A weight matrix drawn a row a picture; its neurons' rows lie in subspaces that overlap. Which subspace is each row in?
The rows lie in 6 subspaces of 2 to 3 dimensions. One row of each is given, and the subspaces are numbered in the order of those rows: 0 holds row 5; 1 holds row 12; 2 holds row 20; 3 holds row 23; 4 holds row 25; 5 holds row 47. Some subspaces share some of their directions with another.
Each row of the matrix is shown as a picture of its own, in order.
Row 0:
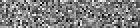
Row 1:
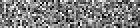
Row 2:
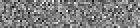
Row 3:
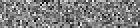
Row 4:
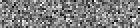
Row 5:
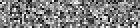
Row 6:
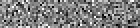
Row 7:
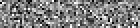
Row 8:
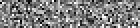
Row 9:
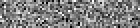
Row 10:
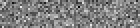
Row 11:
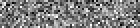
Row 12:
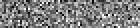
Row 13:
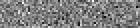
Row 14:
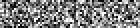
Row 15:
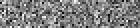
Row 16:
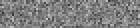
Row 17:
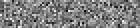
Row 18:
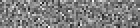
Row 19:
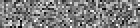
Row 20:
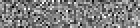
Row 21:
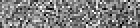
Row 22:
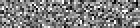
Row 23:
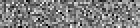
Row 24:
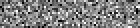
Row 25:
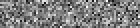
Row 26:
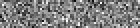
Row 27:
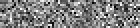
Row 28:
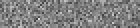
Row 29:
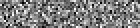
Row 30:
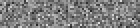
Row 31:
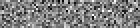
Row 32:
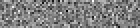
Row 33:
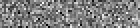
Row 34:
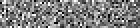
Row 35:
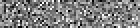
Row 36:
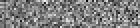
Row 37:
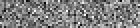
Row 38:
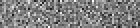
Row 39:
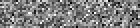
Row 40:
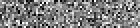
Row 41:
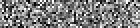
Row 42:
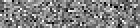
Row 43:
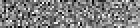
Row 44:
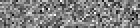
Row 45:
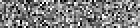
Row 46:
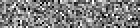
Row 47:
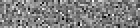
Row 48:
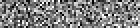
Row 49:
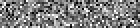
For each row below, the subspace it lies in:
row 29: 5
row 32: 2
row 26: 5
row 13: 5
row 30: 3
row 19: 1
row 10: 3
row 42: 1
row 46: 1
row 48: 1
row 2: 2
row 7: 0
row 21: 1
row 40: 4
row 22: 2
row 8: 0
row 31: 2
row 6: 5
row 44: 4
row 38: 1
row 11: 3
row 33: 3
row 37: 3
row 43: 0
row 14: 4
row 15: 0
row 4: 3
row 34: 0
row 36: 4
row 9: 5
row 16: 4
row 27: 1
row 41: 5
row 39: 4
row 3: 4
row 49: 3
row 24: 5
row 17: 1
